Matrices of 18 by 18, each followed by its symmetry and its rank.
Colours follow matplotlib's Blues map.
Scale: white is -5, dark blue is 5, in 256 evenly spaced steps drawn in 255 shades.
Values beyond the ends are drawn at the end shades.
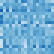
neither, rank three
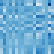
neither, rank two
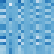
neither, rank two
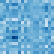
neither, rank three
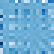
antisymmetric, rank two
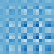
symmetric, rank one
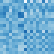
neither, rank three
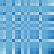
symmetric, rank one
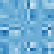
antisymmetric, rank two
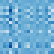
neither, rank two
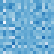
neither, rank three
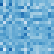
neither, rank three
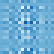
neither, rank two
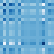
symmetric, rank one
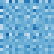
antisymmetric, rank two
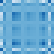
symmetric, rank one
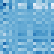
neither, rank two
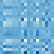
neither, rank two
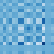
symmetric, rank one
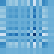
symmetric, rank one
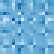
antisymmetric, rank two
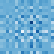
antisymmetric, rank two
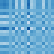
symmetric, rank one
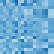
neither, rank three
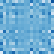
antisymmetric, rank two
